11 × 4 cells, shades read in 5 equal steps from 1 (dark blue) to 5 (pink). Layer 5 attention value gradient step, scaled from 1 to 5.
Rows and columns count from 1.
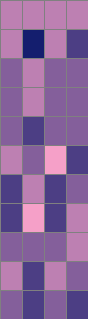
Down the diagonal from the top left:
4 1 3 3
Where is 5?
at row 6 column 3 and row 8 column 2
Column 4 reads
4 2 3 3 3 2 3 4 4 3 2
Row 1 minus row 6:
0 1 -1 2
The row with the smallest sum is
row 11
